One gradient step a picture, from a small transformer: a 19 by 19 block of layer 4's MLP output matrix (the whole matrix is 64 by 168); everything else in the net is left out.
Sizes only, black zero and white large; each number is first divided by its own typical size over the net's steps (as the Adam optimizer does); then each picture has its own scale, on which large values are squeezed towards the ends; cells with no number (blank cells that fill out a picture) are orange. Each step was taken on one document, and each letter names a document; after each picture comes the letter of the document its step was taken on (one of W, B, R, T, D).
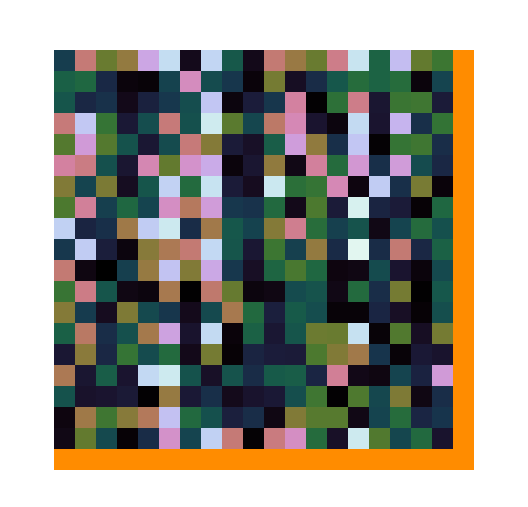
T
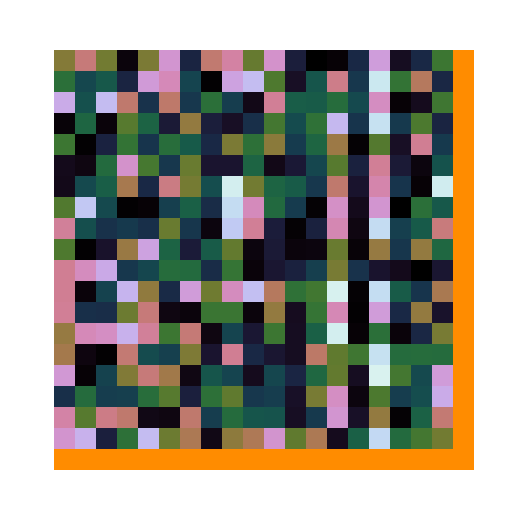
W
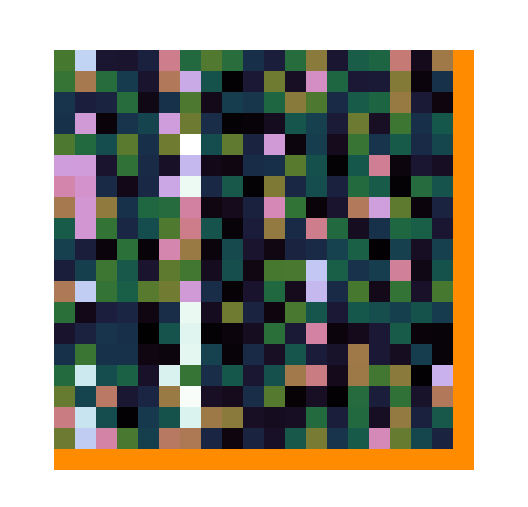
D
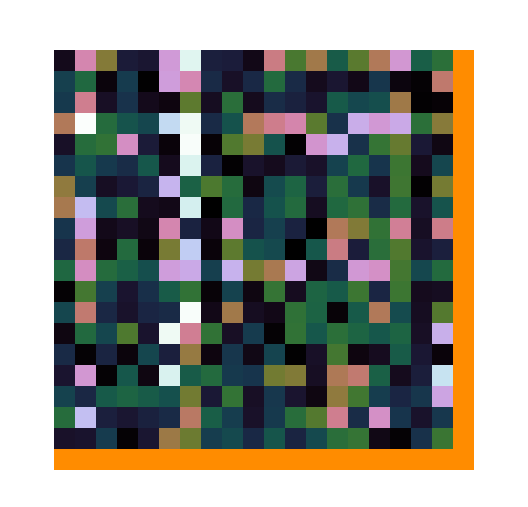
D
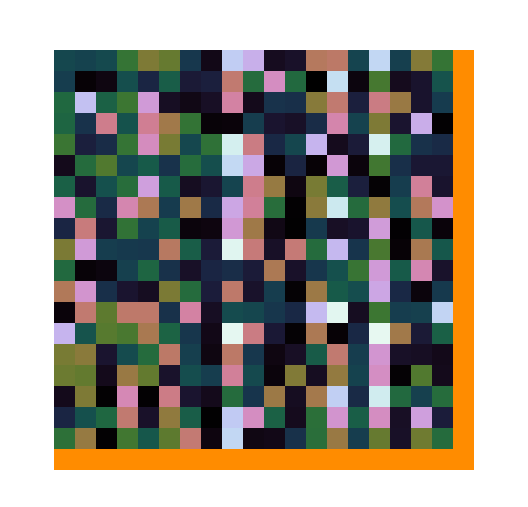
W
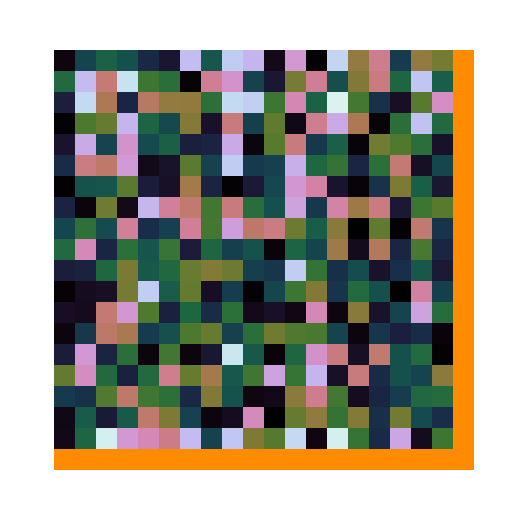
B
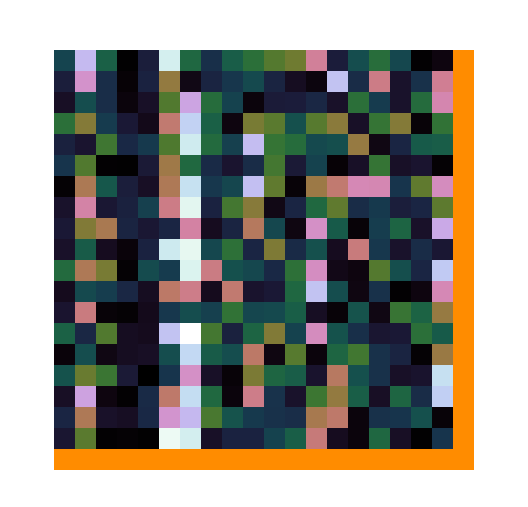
D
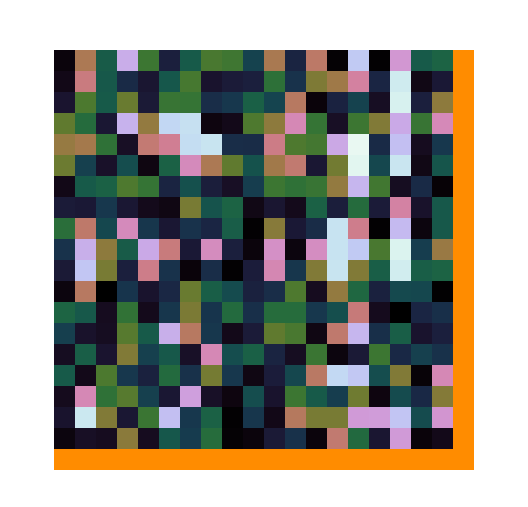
T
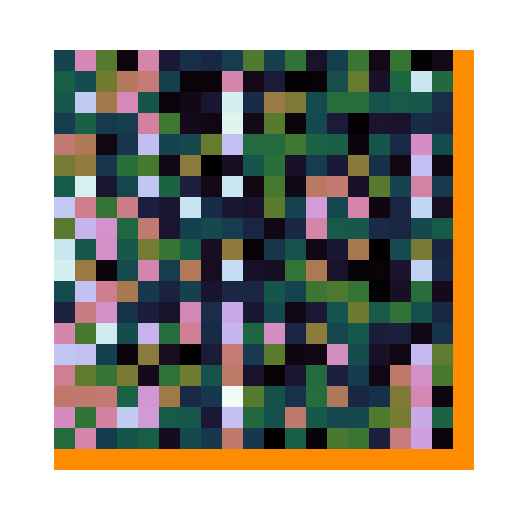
B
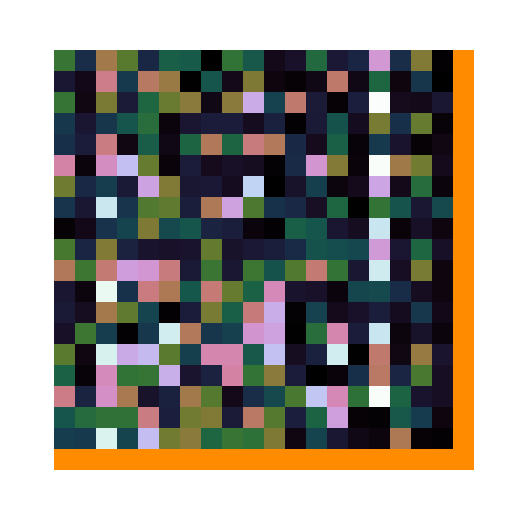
W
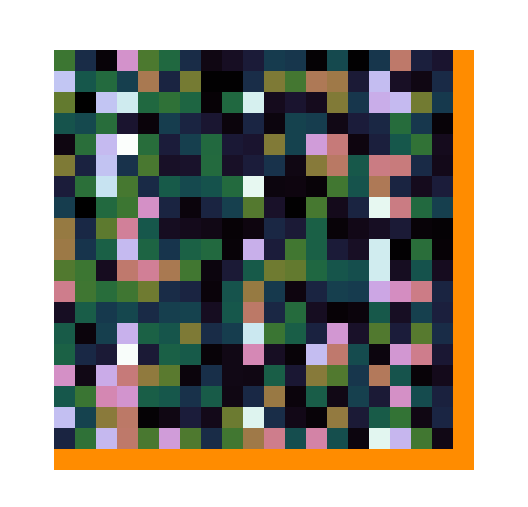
W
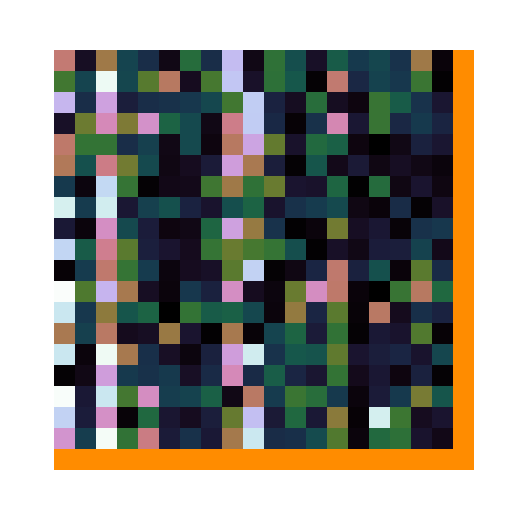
W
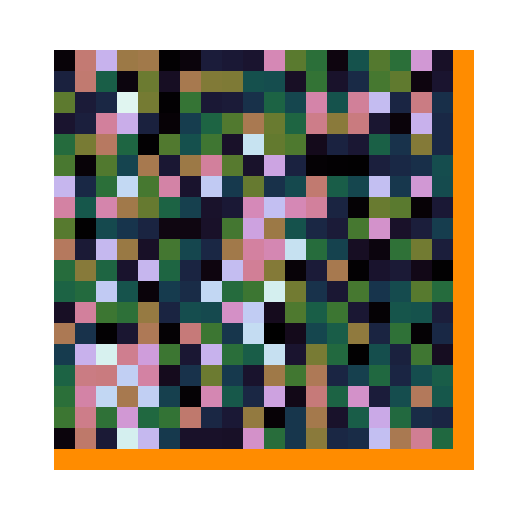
B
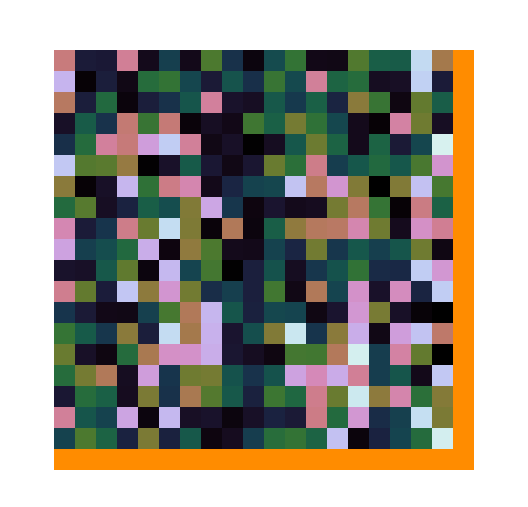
T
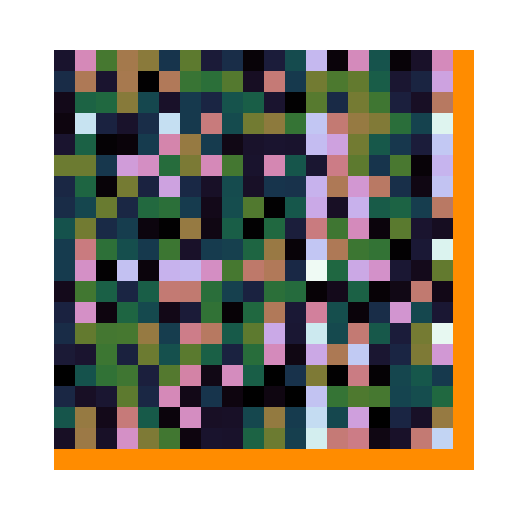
T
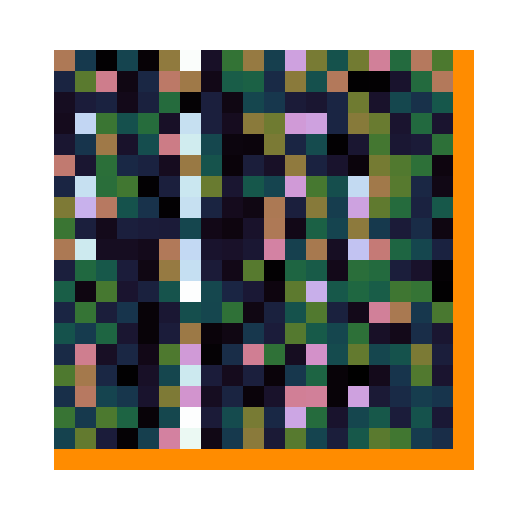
D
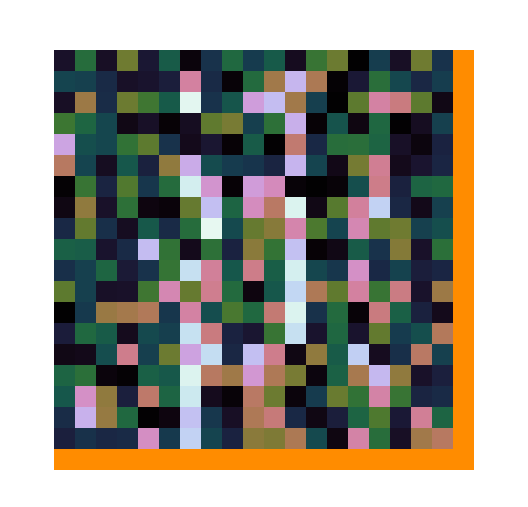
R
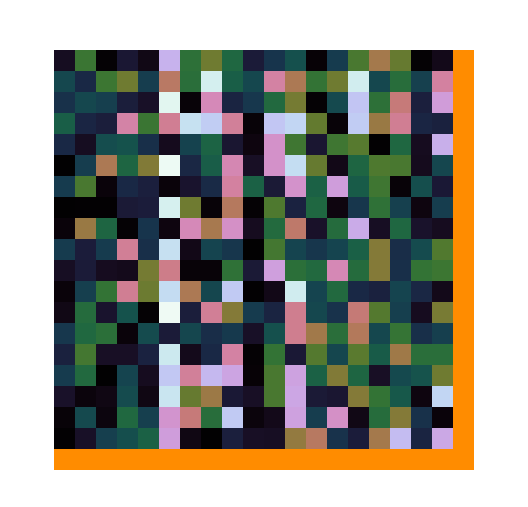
T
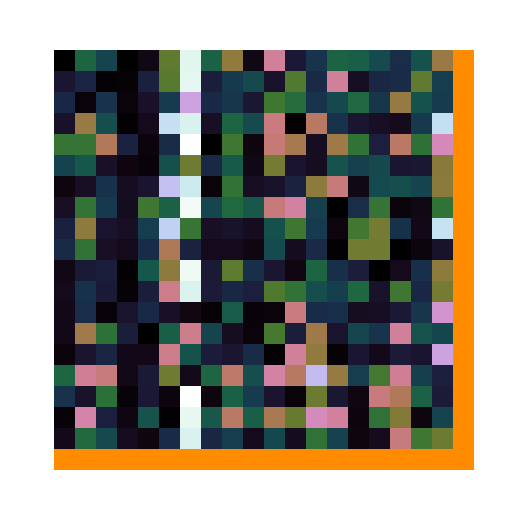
D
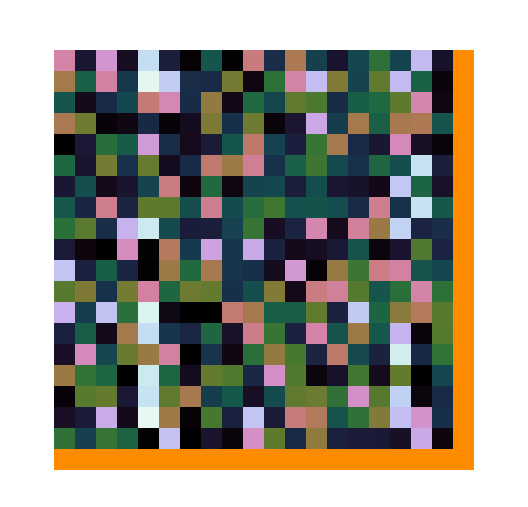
B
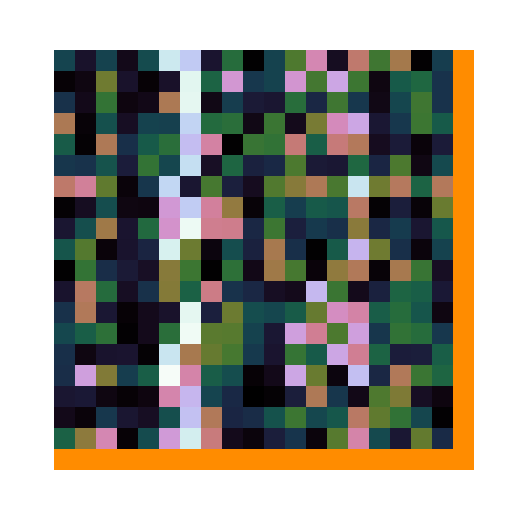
D
